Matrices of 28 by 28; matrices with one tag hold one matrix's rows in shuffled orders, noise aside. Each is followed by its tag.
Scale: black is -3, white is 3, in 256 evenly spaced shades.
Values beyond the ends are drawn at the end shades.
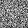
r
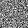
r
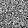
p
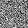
r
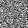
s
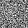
r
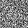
r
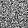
p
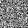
s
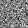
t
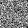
s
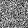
r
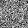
p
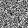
t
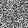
s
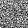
s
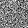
r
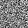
t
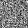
r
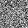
t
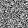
t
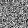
p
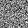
t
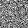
r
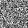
s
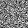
t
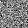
s
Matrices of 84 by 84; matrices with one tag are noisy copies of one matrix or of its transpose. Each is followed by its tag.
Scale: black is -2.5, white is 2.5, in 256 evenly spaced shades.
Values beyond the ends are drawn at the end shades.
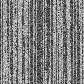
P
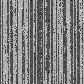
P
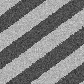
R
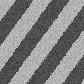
R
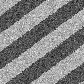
R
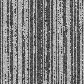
P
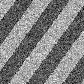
R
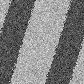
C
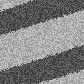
C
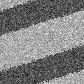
C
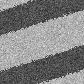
C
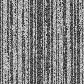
P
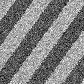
R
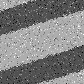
C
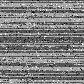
P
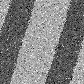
C
